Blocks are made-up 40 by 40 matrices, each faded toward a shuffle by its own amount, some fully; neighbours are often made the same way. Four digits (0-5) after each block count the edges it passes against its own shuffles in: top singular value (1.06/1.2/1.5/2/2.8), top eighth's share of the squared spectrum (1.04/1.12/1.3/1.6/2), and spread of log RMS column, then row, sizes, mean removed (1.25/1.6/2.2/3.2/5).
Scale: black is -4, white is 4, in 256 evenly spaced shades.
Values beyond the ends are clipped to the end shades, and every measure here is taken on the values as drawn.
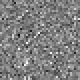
0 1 0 0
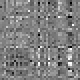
4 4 2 2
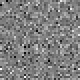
3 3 1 0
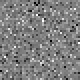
1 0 0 0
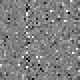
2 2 1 0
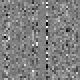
3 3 3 0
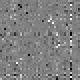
4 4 2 1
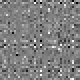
4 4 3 2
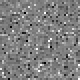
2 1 0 0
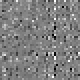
4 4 2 2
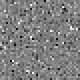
1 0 0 0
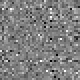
3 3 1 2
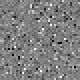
0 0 0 0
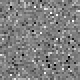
0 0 0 0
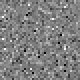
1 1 0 0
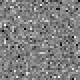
1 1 0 0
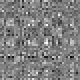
4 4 2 2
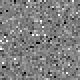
0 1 0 0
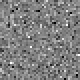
1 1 0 0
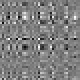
4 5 3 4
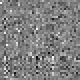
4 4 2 1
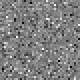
0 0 0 0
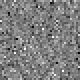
0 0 0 0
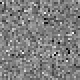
1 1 0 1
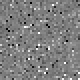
0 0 0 0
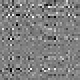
4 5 2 3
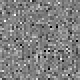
3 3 1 1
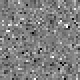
2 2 0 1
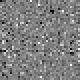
3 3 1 1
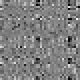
4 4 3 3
